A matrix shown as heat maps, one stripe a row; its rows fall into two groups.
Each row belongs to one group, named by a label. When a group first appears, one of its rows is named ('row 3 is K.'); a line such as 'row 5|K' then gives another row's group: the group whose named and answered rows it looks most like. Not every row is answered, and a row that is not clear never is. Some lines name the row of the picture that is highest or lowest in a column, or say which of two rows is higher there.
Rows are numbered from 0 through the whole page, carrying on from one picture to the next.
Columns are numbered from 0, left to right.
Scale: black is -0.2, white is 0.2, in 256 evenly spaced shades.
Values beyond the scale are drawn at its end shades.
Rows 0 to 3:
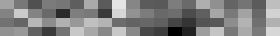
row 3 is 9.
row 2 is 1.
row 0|9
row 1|9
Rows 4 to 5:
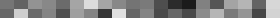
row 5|9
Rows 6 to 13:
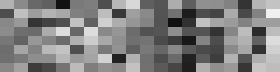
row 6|9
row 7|1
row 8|9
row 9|1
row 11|1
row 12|1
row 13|9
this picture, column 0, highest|6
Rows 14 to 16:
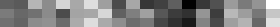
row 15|1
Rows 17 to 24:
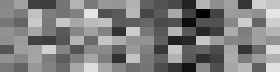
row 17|9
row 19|1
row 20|1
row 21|9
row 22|1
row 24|1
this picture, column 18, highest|17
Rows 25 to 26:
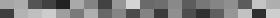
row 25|9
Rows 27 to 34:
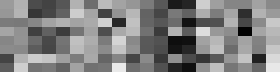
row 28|9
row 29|1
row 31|9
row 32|9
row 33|1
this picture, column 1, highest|34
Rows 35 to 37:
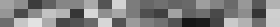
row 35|9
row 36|1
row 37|1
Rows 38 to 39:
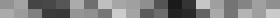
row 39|9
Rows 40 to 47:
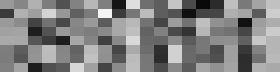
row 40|1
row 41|1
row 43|9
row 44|9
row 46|1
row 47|9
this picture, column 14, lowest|40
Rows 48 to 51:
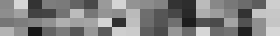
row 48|9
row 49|9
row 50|1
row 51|9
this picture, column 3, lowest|49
